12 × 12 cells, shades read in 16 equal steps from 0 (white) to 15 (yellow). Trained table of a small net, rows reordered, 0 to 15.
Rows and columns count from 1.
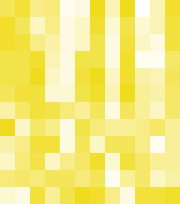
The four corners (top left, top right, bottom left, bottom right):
11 14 3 14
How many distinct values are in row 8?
8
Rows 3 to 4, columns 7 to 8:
12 2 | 12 2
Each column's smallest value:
3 2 4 3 1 2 4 1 2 0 1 6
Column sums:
117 117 132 90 56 111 145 53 134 77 63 122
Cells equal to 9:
7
